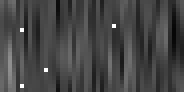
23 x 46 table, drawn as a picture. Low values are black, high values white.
Histogram: skewed, a long tail of high values. Ninth with the highest average: bottom left. Lone odd cells: 4, each higher than its neighbours. Grain: streaks running down.
